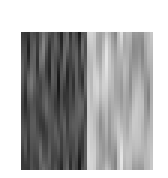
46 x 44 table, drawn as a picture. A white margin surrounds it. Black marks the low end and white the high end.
The table splits into one row of 2 panels. Panel 1,1: low, streaked downward. Panel 1,2: high, streaked downward.
